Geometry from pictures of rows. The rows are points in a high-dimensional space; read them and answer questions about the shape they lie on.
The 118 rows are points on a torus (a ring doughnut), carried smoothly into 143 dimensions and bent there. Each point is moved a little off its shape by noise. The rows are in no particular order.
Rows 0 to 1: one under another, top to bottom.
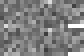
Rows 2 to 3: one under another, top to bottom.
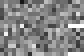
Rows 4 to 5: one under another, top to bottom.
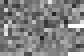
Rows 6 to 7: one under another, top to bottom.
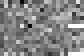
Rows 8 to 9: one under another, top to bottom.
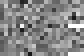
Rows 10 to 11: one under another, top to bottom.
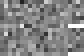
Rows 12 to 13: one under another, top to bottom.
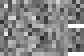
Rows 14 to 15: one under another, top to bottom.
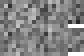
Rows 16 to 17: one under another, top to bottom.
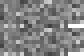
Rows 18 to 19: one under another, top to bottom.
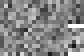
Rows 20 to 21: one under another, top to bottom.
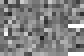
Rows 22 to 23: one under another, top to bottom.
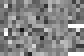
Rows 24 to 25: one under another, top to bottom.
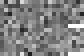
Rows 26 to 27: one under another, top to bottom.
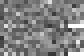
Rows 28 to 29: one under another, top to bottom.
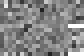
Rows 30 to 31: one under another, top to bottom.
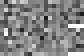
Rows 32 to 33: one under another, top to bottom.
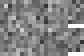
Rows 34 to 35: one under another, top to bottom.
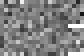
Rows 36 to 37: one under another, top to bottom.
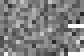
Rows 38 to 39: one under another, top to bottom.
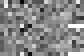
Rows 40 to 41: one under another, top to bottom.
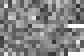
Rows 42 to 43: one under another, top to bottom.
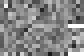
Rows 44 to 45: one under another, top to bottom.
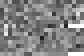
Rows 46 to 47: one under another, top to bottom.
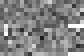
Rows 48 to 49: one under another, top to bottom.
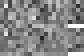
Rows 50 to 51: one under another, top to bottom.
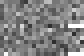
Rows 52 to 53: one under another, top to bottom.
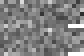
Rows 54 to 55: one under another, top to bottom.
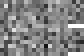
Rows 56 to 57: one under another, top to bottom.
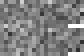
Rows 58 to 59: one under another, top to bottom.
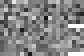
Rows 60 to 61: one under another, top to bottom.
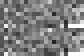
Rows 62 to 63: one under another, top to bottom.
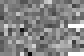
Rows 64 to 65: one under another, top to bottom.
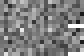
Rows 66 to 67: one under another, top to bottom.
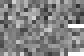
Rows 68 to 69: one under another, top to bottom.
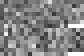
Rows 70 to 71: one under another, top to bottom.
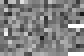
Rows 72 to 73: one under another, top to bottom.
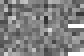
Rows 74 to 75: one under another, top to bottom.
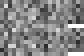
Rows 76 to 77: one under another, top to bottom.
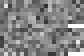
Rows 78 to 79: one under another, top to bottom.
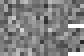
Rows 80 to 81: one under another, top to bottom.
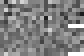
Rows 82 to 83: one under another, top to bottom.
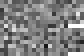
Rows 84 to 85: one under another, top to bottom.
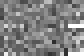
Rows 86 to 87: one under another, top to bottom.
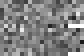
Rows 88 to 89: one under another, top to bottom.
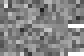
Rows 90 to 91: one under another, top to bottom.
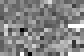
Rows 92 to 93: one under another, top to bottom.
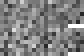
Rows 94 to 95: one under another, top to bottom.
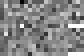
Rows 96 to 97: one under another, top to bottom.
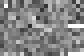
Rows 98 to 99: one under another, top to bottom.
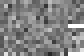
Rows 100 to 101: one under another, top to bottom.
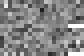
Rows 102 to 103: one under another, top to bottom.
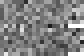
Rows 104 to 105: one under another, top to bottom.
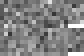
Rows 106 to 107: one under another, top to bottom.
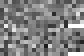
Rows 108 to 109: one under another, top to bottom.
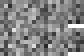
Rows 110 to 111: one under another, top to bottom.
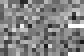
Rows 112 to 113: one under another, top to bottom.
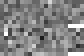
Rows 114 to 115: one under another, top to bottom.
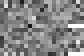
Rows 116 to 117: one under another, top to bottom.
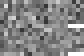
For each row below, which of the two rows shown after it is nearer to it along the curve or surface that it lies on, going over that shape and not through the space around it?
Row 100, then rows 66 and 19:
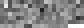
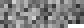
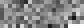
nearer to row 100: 66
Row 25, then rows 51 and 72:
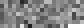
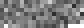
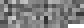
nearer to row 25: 51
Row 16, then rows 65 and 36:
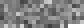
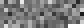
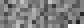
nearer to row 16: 65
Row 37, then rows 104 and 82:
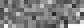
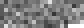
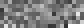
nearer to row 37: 82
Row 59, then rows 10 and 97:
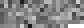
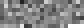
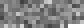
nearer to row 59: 97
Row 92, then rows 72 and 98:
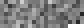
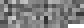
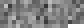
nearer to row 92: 98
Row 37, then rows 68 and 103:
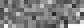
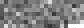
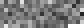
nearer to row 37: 103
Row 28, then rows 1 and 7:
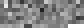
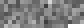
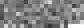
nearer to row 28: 7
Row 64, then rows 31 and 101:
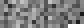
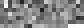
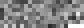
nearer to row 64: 31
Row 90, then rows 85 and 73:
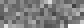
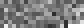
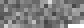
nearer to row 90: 73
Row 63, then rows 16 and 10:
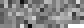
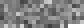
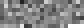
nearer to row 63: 16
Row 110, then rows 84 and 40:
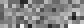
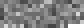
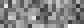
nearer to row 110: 84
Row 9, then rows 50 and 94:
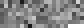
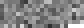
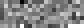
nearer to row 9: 50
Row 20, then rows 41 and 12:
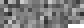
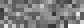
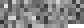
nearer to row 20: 12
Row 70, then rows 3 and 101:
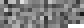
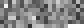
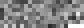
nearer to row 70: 3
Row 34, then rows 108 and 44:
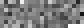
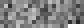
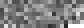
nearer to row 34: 108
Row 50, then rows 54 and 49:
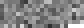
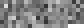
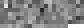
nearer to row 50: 49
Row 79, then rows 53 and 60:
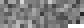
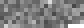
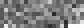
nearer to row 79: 53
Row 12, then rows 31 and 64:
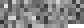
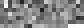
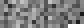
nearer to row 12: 31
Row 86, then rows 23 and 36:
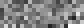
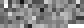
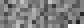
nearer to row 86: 23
